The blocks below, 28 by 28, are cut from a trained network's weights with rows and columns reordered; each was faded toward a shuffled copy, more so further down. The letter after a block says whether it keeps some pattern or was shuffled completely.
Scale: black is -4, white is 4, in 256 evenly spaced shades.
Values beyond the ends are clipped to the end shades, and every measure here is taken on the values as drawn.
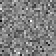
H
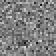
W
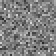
H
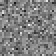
H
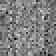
W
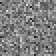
H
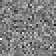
W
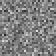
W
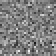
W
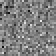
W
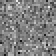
H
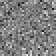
W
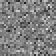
W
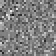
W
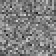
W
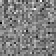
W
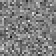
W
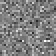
W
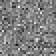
W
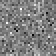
H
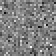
H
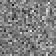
H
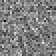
H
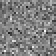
H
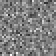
W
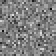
H
